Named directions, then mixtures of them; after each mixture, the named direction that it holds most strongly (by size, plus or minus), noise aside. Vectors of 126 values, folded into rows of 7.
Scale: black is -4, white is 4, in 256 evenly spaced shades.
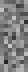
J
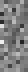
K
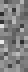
K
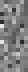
K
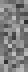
J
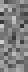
K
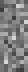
J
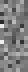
K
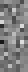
K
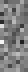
K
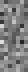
K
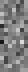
K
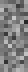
J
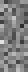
K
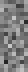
J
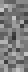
J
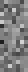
K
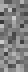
K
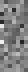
K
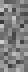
K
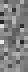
K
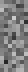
J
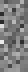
K
